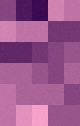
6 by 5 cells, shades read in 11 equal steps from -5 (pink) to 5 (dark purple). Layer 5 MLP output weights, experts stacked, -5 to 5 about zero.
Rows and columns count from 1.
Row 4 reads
-1 -1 0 1 -1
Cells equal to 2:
3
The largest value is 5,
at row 1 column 3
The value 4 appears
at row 1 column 2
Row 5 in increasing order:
-2 -1 -1 -1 1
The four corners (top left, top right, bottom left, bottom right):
1 -2 -2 0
